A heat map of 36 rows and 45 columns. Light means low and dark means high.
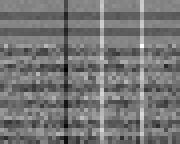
Odd lines: columns 17, 26 and 36. Stripes: horizontal, repeating 8 times. Seam: horizontal, 30% of the way down, the top part calmer. Calmest part: top left.
